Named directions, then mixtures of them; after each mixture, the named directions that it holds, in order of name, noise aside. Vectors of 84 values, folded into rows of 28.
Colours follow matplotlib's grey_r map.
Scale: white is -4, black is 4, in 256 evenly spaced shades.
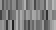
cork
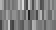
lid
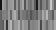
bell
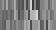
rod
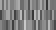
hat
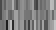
bell, cork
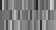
bell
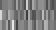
cork, lid, rod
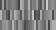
hat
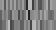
lid, rod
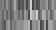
rod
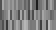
bell, hat, rod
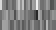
bell, lid, rod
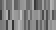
bell, cork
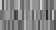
bell, hat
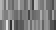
bell, cork, lid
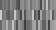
hat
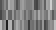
bell, cork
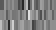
lid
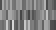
cork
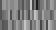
bell, hat, rod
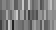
bell, cork, lid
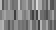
bell, hat, rod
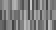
hat, rod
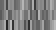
bell, cork, rod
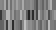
bell, hat, lid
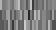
hat, lid, rod
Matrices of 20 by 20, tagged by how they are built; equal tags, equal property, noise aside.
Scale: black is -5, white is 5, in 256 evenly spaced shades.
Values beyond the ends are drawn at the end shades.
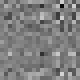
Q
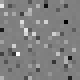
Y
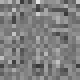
Q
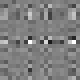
Q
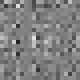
Q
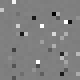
Y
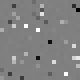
Y
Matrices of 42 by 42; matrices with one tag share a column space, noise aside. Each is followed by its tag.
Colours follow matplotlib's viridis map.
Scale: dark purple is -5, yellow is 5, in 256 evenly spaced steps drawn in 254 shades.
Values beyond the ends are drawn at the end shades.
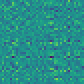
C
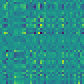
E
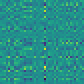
C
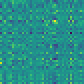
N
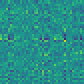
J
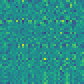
N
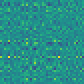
C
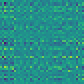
C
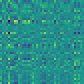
N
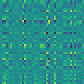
N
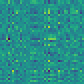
J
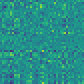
E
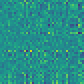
E
